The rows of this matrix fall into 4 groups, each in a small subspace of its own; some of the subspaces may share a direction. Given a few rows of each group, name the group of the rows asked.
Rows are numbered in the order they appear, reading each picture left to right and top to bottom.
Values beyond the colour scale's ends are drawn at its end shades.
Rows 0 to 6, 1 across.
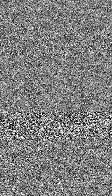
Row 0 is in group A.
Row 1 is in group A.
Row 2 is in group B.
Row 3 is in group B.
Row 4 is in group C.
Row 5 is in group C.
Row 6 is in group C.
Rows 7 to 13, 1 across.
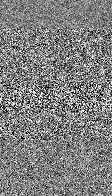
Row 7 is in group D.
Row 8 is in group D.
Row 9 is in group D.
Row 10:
D
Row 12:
B
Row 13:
A
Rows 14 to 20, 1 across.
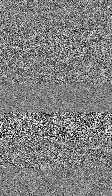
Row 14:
A
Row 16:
D
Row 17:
C
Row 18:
D
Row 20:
B
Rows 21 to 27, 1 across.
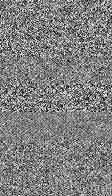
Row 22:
A
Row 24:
D
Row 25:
B
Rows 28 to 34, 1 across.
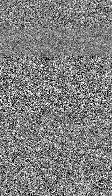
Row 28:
C
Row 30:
D
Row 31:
A
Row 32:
C
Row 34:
B
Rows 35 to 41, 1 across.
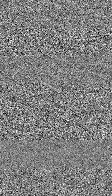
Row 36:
C
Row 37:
A
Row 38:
C
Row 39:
D
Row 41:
D
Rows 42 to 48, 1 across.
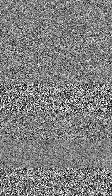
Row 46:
D
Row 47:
D
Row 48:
A
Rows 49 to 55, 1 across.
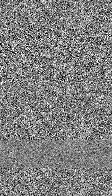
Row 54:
C
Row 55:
B
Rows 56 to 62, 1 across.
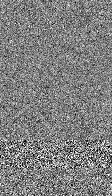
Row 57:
C
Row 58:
C
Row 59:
D
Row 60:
B
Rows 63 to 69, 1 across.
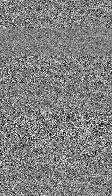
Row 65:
A
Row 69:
C
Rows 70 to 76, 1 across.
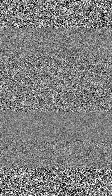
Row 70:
D
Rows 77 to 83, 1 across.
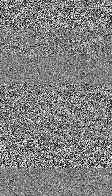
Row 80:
A
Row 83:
C
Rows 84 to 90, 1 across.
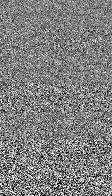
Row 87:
A
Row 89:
C
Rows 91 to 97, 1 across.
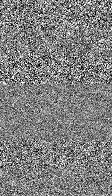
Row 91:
D
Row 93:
B
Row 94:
A
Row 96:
D
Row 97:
C
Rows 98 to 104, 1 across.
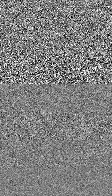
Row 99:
A
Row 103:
C
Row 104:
C
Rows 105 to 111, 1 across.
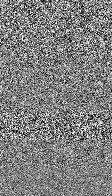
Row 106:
D
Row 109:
D
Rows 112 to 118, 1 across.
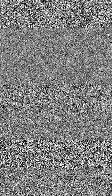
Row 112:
B
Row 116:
A
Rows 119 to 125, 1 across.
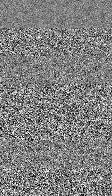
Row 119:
D
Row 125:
D
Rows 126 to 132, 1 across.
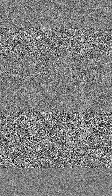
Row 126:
C
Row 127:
B
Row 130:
B
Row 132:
C
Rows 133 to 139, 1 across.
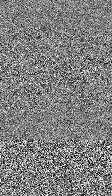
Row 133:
C
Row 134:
B
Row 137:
A
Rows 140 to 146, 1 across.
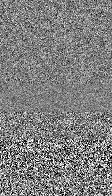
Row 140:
B
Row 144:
A
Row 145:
A
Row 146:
A
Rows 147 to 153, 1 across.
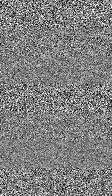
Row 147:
C
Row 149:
B
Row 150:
A
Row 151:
A
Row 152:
C
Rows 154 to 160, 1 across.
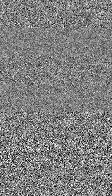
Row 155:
D
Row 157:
A
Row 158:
A
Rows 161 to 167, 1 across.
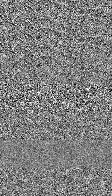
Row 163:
B
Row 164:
C
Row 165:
A
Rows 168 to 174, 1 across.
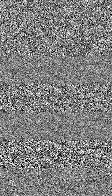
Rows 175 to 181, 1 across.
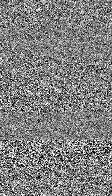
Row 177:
C
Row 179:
C
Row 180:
C
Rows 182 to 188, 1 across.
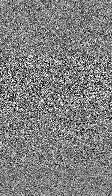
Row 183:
D
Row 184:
A
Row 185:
C
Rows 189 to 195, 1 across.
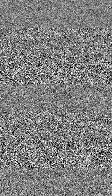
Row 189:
C
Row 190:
A
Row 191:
A
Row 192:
D
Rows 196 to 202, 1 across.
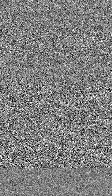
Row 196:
A
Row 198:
A
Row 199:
C
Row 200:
C
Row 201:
C
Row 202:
C
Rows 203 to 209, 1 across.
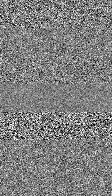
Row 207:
C
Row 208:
D
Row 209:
D
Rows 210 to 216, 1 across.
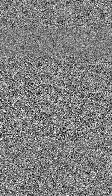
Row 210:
D
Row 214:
D
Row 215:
A
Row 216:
C
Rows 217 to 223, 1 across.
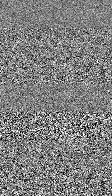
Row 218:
C
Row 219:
D
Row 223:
D
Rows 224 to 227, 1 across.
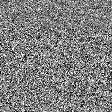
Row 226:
A
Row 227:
C
